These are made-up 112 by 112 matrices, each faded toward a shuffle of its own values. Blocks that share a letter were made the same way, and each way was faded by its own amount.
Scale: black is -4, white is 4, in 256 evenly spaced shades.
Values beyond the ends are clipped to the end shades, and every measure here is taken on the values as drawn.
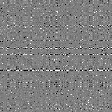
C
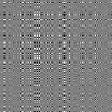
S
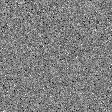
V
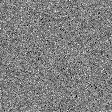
V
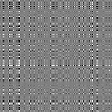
S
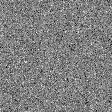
V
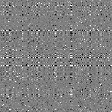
C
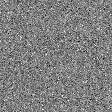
V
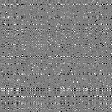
C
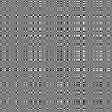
S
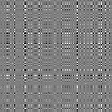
S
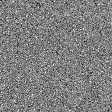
V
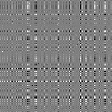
S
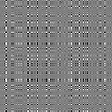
S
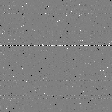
C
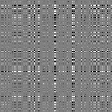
S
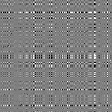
S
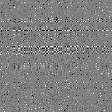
C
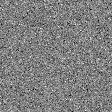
V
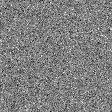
V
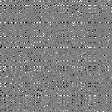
C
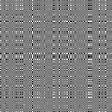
S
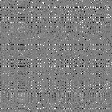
C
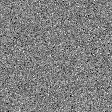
V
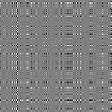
S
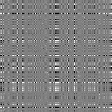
S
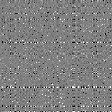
C
